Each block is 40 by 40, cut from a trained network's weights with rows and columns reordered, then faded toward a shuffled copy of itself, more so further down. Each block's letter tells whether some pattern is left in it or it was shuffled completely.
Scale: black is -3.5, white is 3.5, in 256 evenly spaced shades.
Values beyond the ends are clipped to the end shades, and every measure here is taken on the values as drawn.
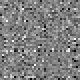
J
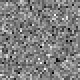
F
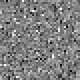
F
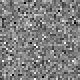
F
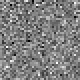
J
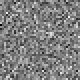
F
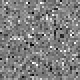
F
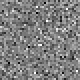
F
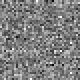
J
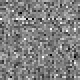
J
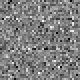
J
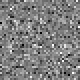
J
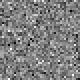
F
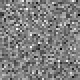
F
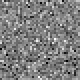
F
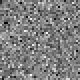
F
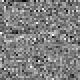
J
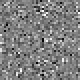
J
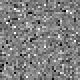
F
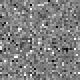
J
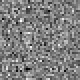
J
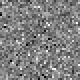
F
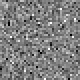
F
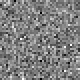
F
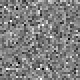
J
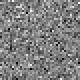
F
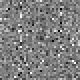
J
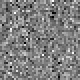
J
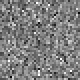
J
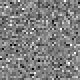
J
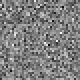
F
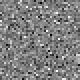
F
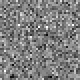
J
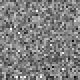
J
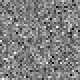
F
